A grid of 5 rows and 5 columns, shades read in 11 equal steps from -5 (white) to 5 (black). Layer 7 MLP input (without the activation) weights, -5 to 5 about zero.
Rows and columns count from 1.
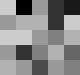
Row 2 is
-1 -2 -2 3 -3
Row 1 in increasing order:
-3 -1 3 4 5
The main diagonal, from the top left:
-3 -2 -1 -2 0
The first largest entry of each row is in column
2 4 4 2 3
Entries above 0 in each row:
3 1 0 2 1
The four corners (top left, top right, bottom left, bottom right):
-3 4 -2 0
